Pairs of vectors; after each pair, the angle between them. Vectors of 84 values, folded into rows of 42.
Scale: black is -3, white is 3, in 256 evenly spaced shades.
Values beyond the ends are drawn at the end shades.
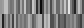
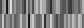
partly opposed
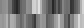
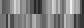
nearly opposite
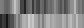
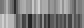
nearly opposite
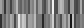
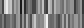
orthogonal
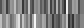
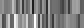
partly aligned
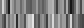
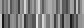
orthogonal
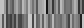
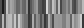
nearly opposite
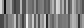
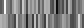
nearly opposite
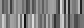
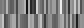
partly aligned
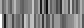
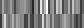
nearly opposite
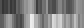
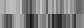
nearly opposite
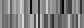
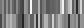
nearly opposite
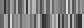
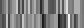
partly aligned
